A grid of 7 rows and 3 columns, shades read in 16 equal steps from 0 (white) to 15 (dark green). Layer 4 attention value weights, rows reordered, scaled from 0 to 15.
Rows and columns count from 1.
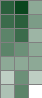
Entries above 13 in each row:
1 0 0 0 0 0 0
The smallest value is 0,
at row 7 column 3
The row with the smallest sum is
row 7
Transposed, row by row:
13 12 10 10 7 4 5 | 15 13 12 9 7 9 10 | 7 8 6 7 7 4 0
